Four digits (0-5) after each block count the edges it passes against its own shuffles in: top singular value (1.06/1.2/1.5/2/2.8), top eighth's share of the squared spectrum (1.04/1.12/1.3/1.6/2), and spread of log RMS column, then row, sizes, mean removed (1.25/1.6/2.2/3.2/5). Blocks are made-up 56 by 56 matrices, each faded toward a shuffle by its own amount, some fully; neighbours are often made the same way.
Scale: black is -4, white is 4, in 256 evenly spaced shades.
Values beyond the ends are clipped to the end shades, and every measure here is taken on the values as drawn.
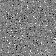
0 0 0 0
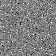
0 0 0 0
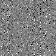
2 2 2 0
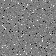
0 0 0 0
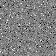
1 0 0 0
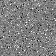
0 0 0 0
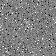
0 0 0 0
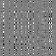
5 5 4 2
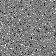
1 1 0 0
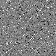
2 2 0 1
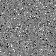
1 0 0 0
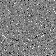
2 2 0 0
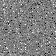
2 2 0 0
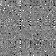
4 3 2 2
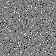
1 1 0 0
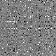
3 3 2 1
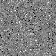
2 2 1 0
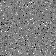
1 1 0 0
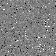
1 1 0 1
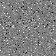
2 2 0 0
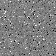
1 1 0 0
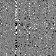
3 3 2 1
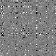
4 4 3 2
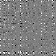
4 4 3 2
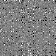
3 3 2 2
